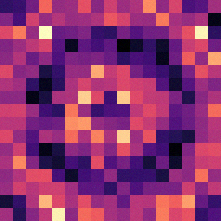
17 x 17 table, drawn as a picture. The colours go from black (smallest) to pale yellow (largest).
No overall slope runs across the table. On average the colour sits 40% of the way up the scale. Concentric rings centre on the centre. There is no seam.
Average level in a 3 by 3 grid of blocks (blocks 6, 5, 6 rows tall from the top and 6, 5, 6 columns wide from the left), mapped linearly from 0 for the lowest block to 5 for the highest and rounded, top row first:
101 / 150 / 101
